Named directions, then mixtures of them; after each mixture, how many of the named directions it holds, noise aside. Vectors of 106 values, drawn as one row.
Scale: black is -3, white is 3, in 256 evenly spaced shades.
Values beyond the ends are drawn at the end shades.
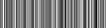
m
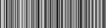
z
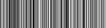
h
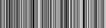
two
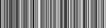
two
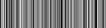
three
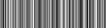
two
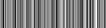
one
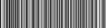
two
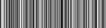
three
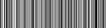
two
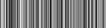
three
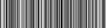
two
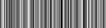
three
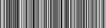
two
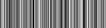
two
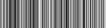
one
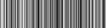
one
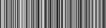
one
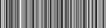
three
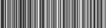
one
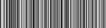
two
